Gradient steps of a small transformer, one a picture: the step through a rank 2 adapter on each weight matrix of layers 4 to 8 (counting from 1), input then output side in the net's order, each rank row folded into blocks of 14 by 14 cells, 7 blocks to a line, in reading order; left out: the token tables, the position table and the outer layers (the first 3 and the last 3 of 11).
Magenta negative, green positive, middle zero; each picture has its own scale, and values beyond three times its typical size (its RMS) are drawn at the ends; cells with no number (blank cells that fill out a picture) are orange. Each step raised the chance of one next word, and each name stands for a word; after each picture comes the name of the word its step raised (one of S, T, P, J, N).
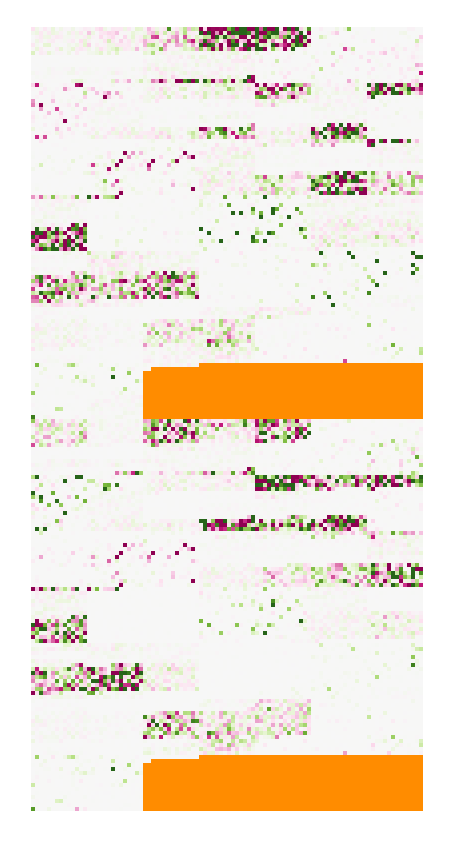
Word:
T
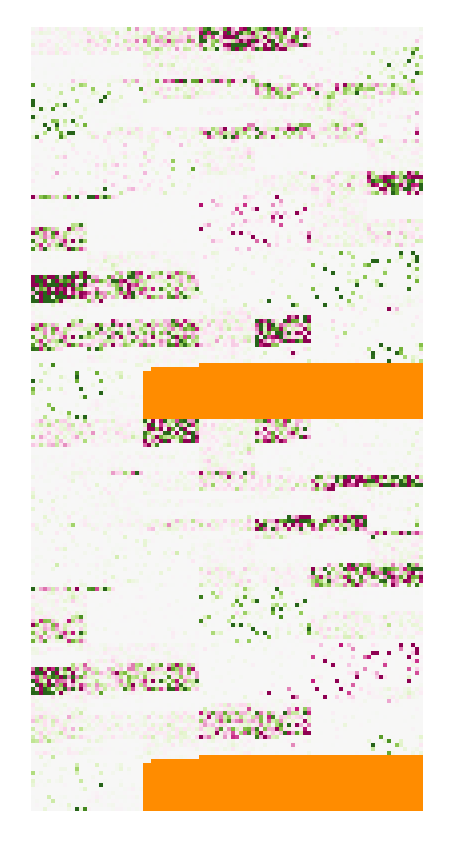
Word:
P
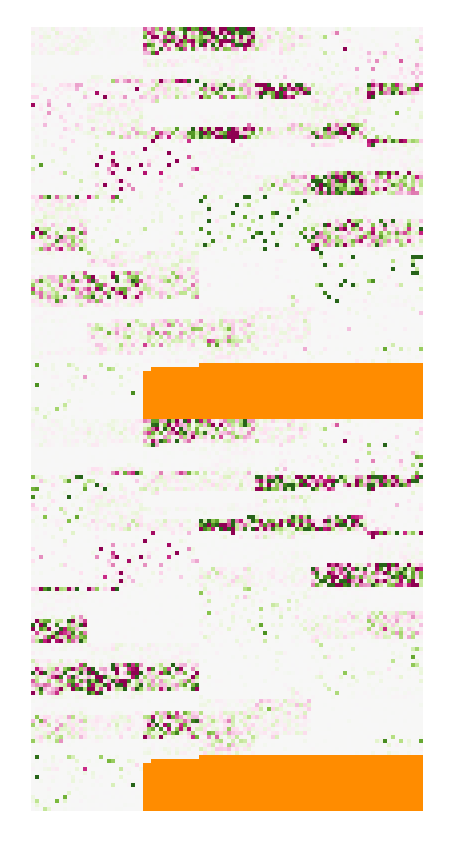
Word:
T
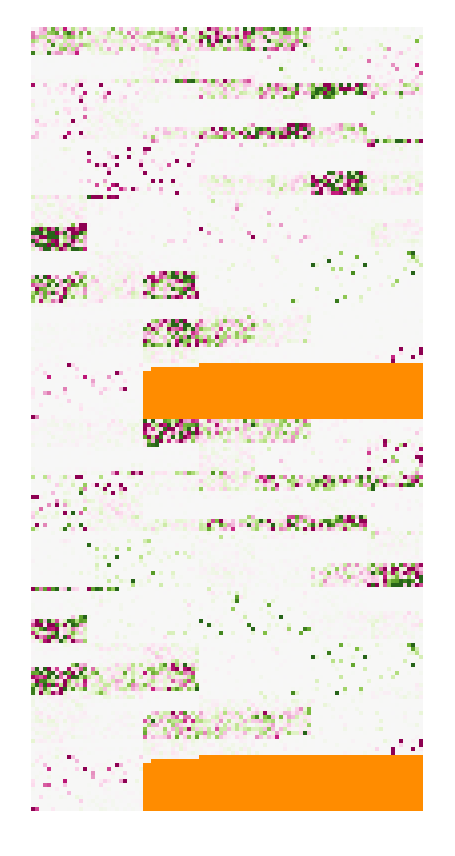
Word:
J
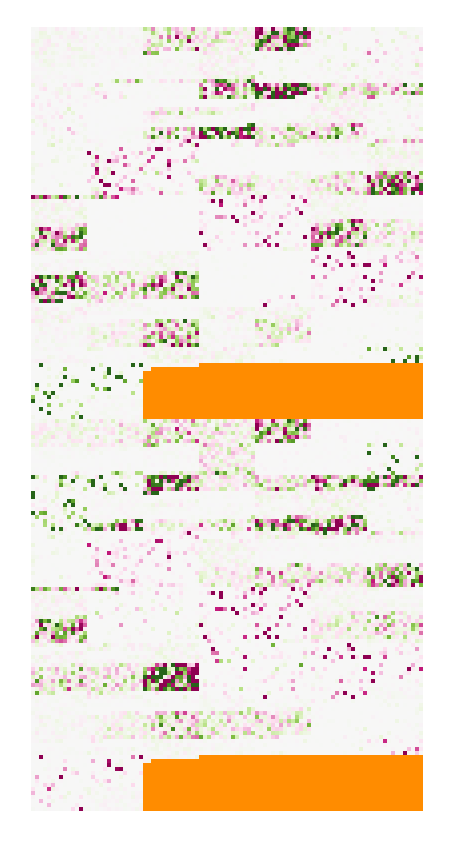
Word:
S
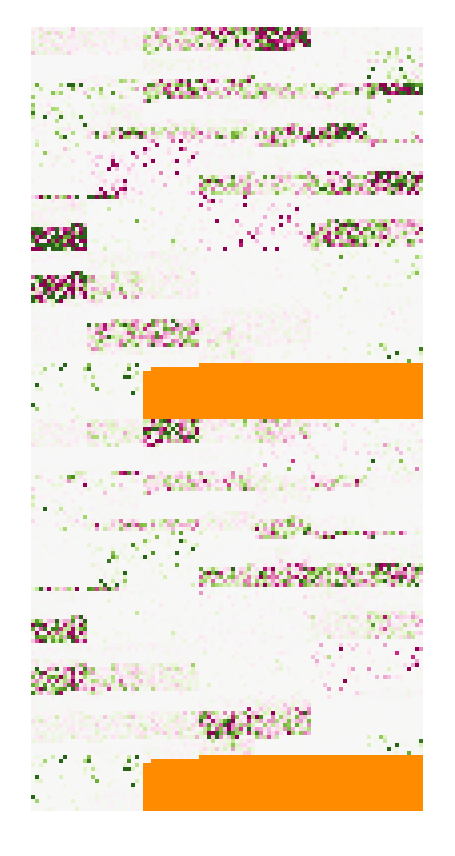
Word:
P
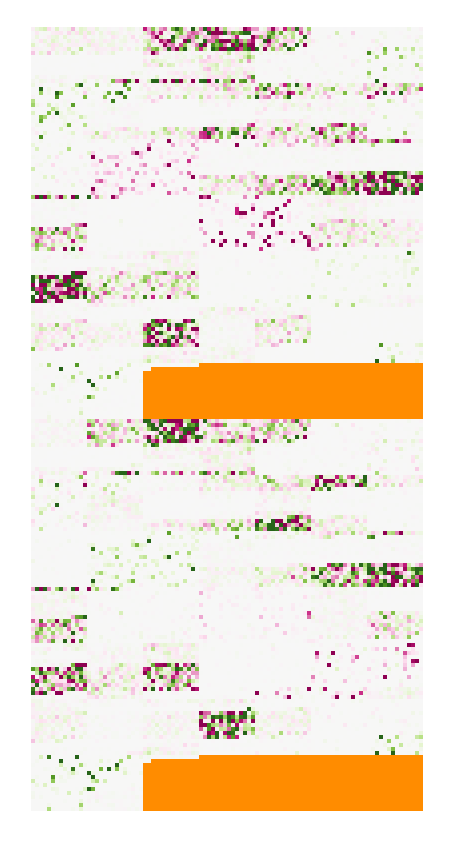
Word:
P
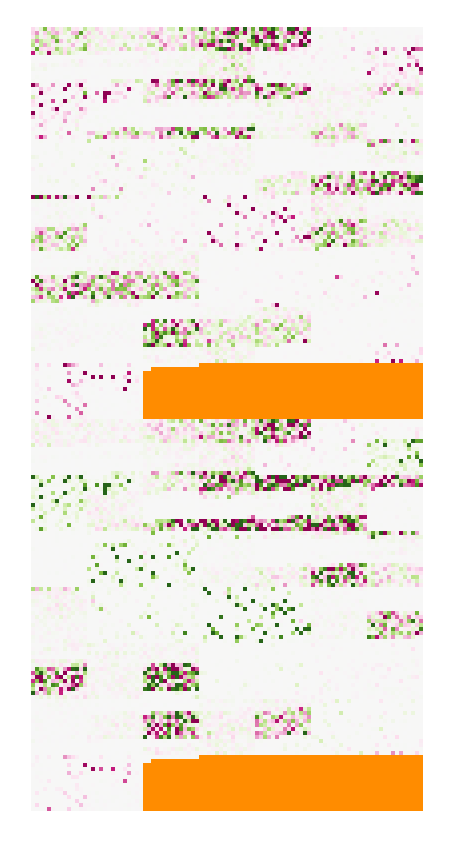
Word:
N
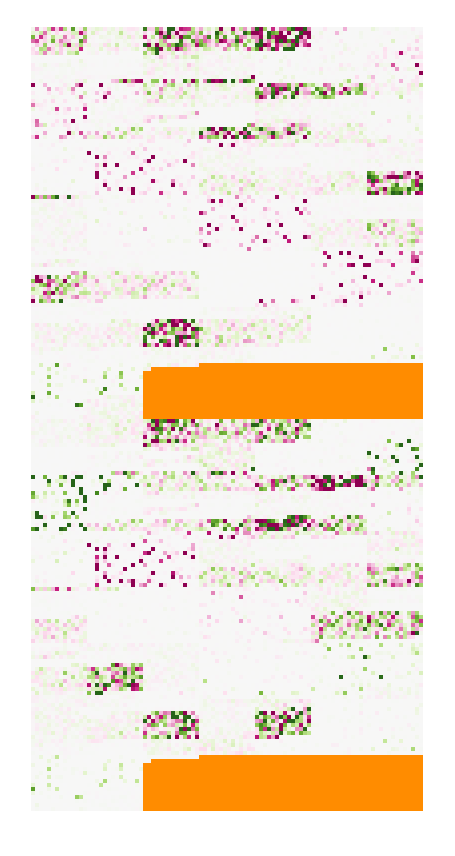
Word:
S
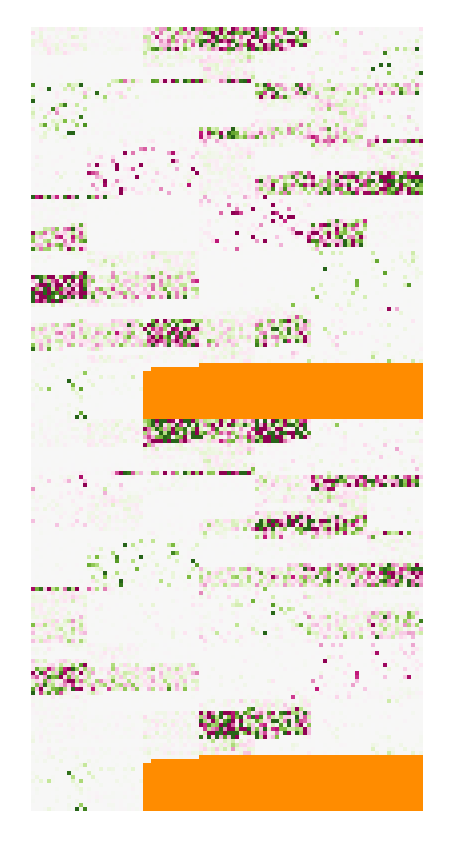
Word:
P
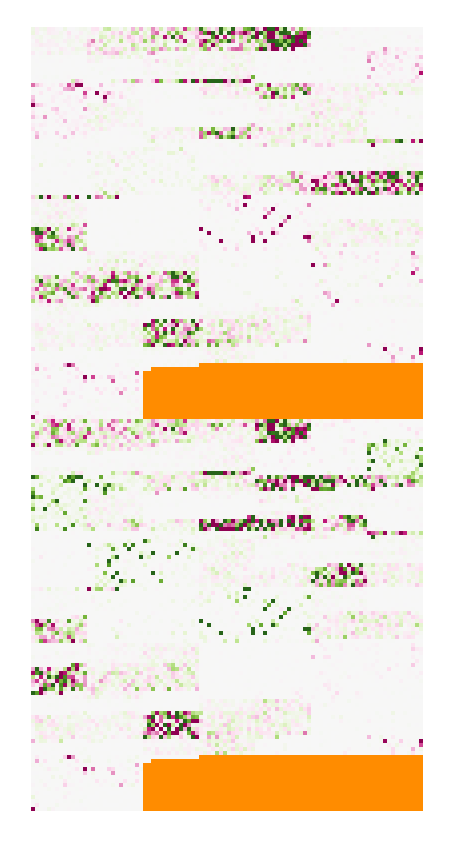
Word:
N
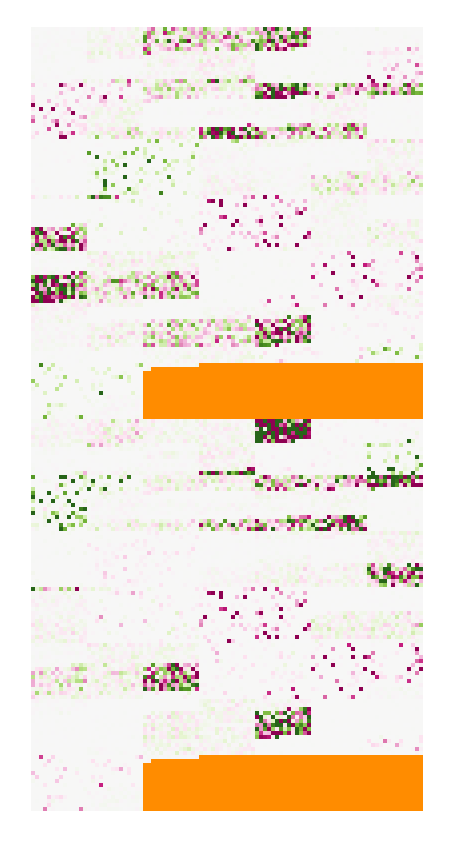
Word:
S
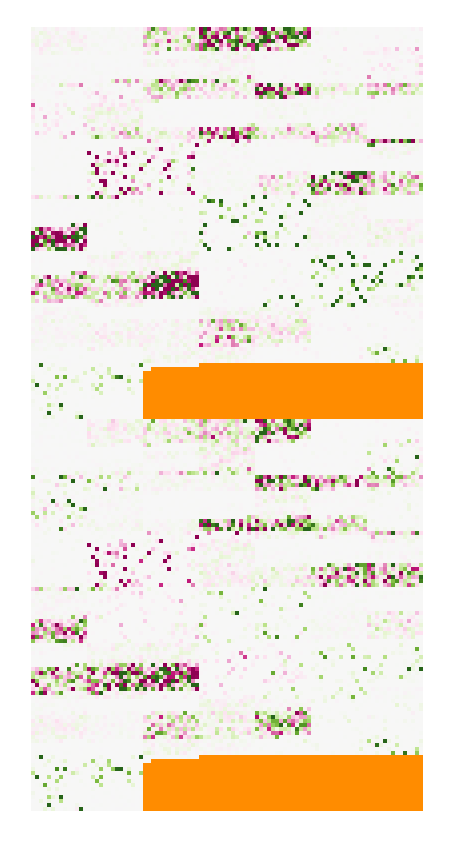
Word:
T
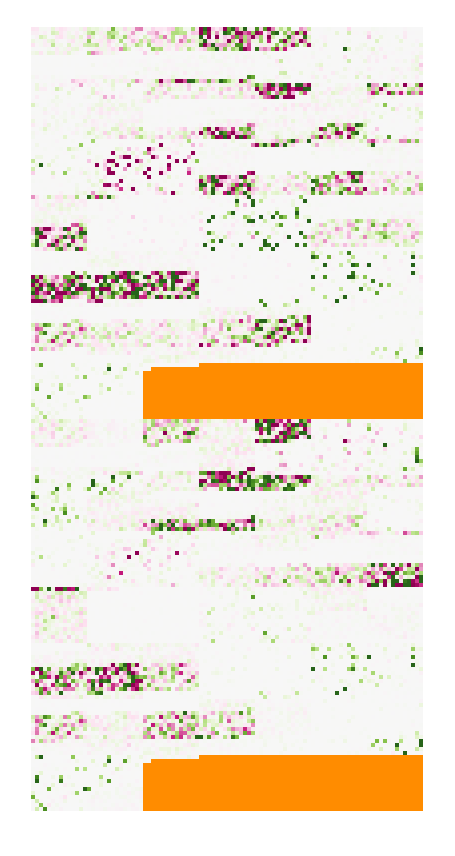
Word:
T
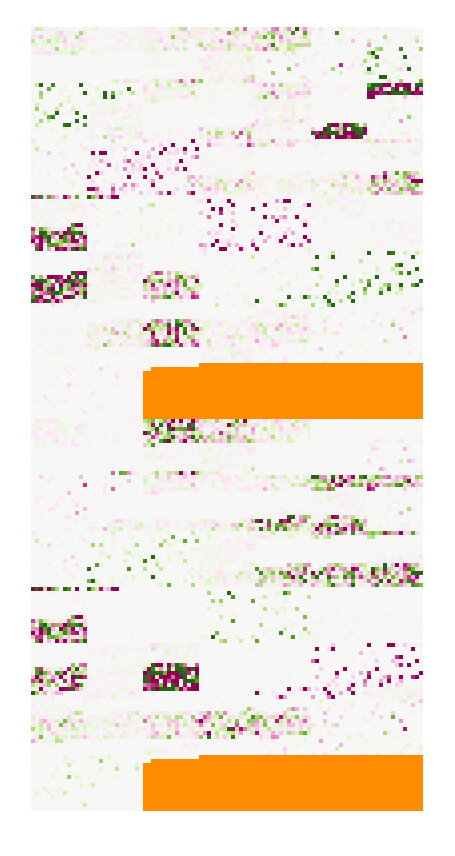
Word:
P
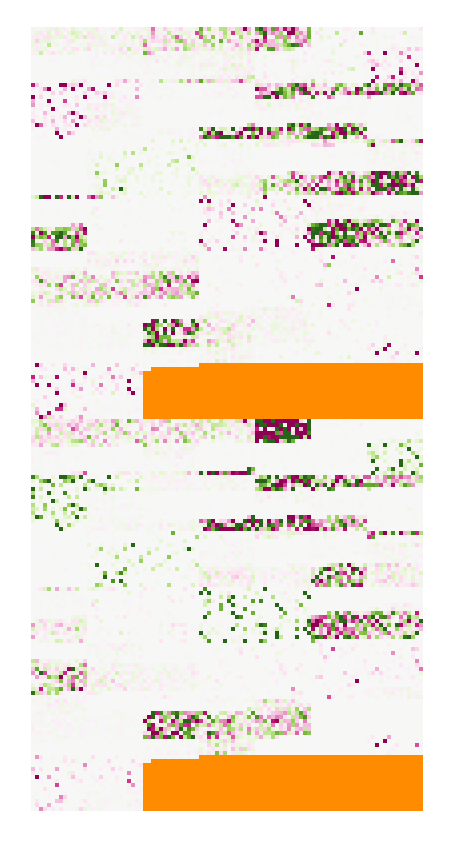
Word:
N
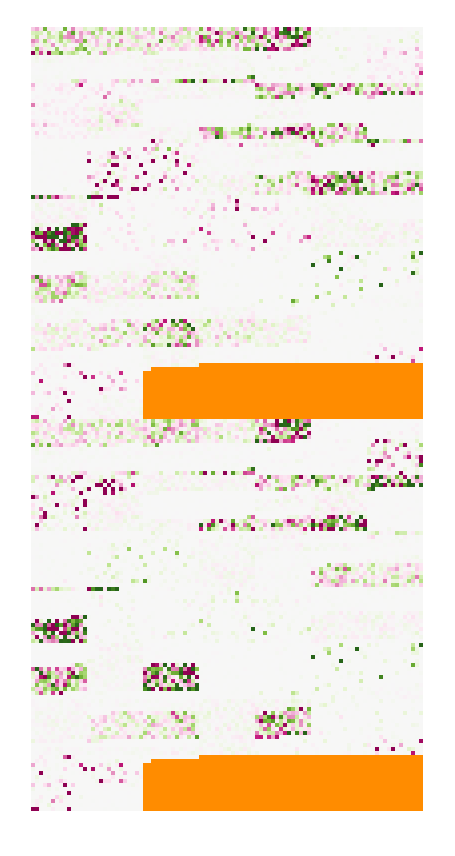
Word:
J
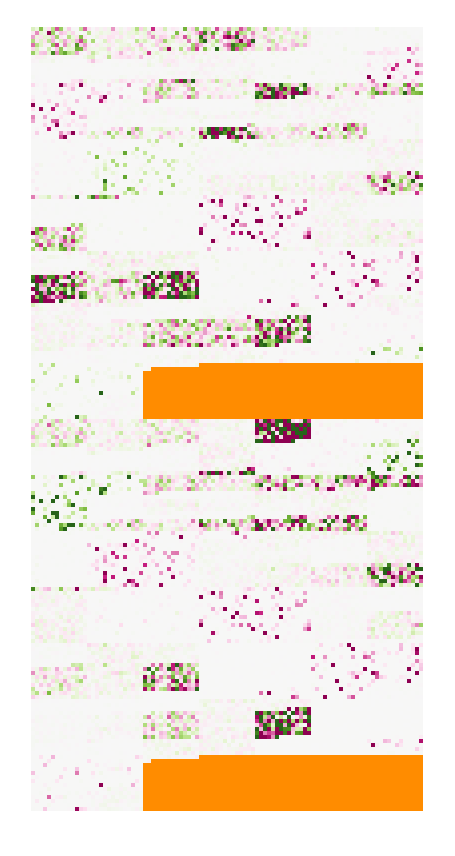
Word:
S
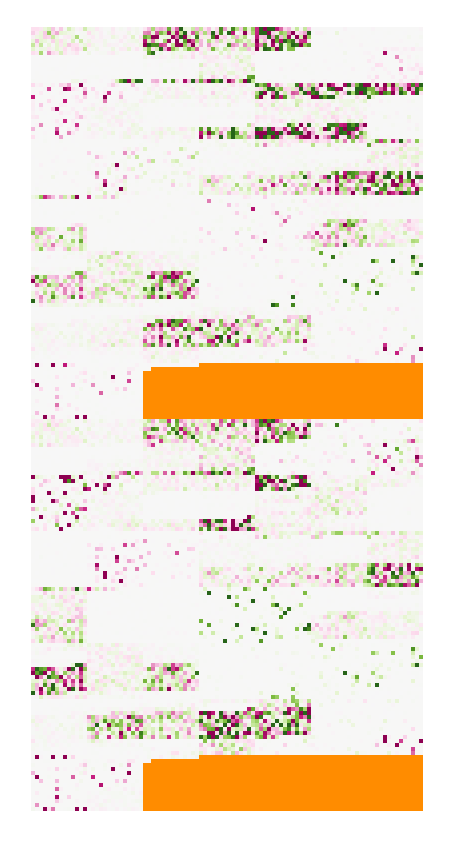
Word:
J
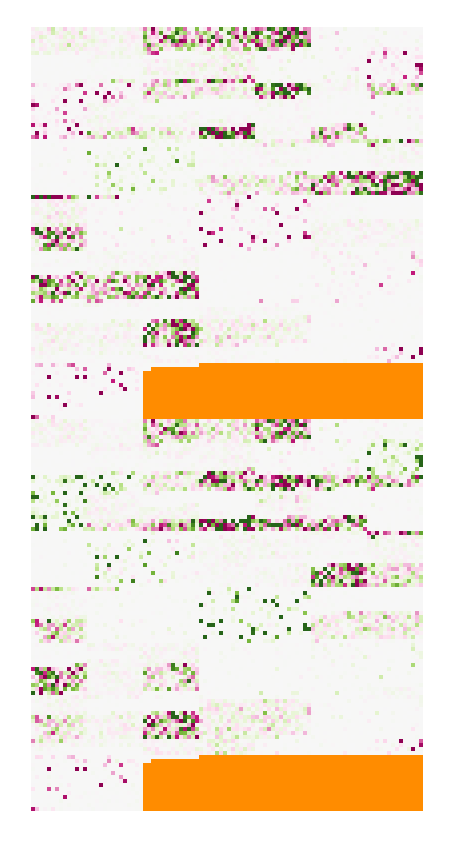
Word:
N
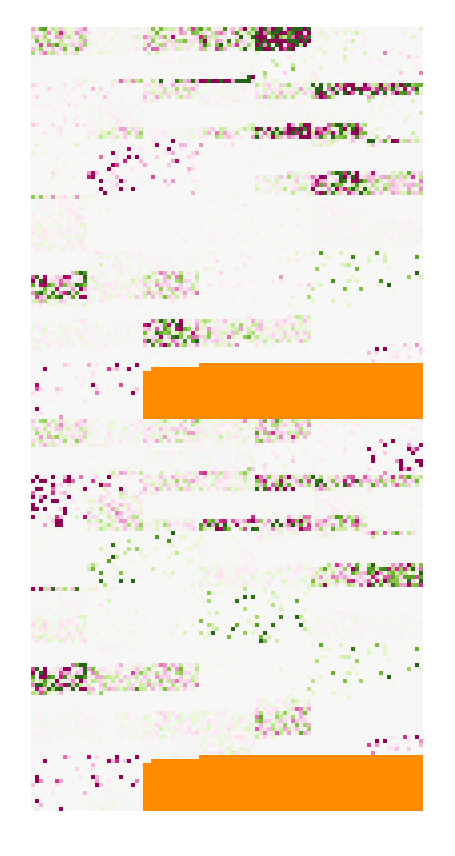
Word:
J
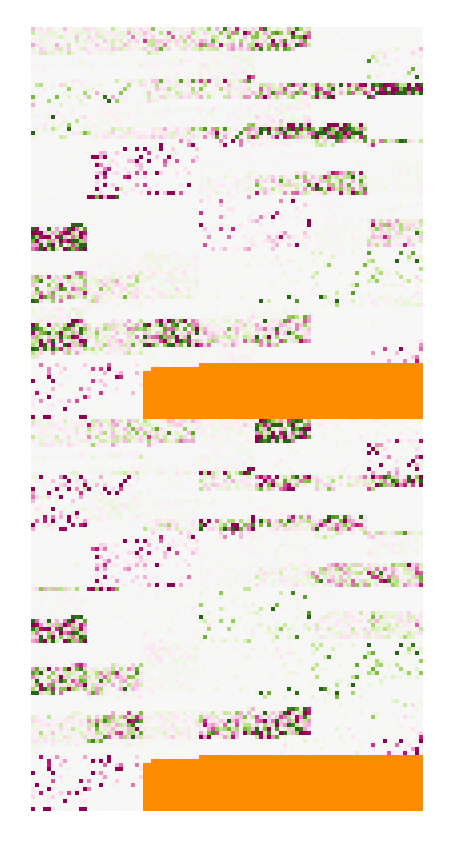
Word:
J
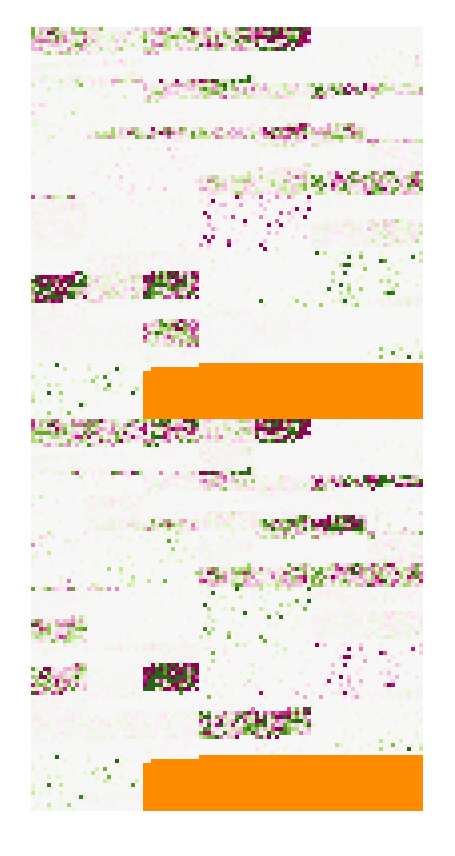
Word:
P
